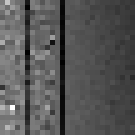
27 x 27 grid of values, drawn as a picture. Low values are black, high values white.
There is an overall slope up to the left. Columns 6 and 13 stand out from the rest. A vertical seam about 40% of the way across splits the table, and the right part is calmer.
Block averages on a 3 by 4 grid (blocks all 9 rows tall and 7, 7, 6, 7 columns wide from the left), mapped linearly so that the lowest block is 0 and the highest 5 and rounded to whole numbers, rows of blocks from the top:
4220 / 4320 / 5321
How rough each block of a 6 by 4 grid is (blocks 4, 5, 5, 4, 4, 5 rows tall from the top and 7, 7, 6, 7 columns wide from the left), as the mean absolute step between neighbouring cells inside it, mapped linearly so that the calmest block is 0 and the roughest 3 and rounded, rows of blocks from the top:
3 2 0 0 / 2 2 0 0 / 2 2 0 0 / 2 2 0 0 / 3 2 0 0 / 2 2 0 0
